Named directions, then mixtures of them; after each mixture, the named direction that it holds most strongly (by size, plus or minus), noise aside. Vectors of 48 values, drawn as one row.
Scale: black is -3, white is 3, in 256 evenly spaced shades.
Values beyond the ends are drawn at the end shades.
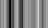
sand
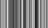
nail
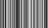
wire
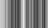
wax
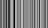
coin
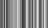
wax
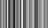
nail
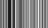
sand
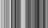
wax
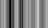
sand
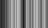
wax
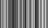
nail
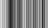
wax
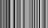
coin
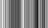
wax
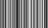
wire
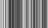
wax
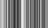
wax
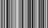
wire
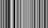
coin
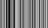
coin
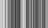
wax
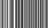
coin
